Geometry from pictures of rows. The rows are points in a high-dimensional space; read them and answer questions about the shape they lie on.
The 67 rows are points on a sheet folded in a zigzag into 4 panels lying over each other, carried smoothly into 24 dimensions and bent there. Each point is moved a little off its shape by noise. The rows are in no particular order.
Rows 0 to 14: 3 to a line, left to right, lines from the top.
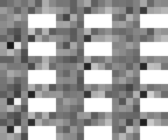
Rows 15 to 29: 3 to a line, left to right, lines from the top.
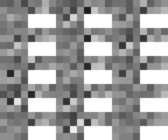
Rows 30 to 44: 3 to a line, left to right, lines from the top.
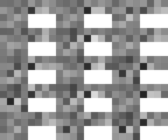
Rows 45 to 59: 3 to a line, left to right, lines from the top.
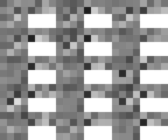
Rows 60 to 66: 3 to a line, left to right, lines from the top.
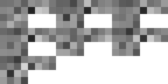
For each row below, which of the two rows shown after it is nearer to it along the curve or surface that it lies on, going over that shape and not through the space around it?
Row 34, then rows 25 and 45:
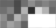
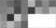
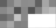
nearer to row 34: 25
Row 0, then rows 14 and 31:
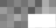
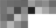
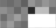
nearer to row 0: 31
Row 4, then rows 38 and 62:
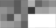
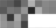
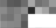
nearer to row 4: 38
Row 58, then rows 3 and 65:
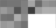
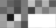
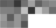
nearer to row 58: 3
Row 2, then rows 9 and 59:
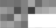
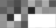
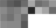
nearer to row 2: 9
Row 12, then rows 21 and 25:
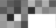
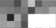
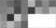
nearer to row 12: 25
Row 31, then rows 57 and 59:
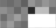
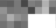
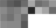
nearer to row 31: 57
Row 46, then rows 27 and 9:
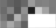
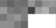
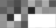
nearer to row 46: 9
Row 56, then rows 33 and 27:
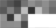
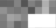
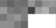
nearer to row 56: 27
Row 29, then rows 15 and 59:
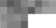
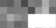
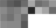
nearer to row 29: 59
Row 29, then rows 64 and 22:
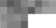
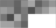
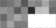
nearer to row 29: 64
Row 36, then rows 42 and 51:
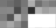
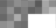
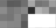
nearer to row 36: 42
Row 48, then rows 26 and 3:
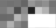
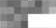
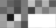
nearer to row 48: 3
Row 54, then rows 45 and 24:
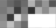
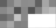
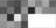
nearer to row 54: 24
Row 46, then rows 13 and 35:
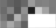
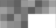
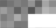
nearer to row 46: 35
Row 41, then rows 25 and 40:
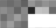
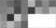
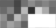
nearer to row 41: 40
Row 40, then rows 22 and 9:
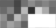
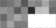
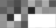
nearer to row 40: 9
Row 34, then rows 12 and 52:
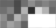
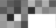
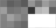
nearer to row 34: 12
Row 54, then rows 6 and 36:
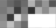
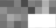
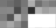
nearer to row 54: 36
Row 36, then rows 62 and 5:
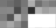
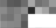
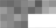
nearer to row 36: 5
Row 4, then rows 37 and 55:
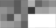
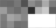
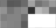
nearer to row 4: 37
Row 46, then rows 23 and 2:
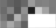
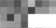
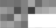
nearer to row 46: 2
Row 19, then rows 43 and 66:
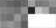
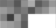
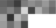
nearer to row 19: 66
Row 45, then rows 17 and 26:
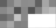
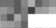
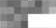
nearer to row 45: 17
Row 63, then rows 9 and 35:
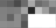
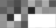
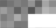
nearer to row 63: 35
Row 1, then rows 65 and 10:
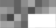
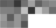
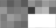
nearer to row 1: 10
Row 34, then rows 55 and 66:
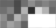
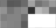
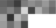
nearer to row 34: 66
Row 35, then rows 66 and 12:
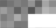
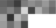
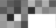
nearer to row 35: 12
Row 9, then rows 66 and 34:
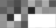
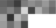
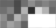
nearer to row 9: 34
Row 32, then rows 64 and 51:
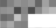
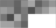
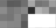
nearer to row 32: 64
